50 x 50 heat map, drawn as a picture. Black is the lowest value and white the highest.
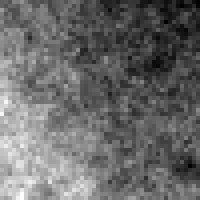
The field climbs toward the bottom left. The ninth with the highest average is the bottom left. The top right is the ninth with the lowest average. The texture is blotchy. Neither half mirrors the other.
